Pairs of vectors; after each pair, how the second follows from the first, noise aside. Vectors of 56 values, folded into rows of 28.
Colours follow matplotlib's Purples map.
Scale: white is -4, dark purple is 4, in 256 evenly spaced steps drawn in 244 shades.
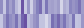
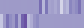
partly zeroed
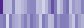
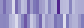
wrapped around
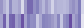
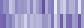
wrapped around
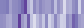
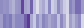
wrapped around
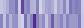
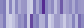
wrapped around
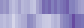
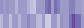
partly zeroed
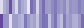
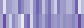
wrapped around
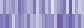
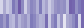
wrapped around
